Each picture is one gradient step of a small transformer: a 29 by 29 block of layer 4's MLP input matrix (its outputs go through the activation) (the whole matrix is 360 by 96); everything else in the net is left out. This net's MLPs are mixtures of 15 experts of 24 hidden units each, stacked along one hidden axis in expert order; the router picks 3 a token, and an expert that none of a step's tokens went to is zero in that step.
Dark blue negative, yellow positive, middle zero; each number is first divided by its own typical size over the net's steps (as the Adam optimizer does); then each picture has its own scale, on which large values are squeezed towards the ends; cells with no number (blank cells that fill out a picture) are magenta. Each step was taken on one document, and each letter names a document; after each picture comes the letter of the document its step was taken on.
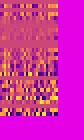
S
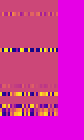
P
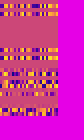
S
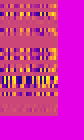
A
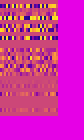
A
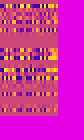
A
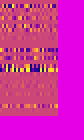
A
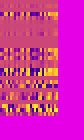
S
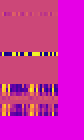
P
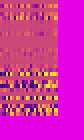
S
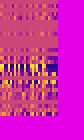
S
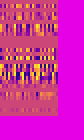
A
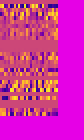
S
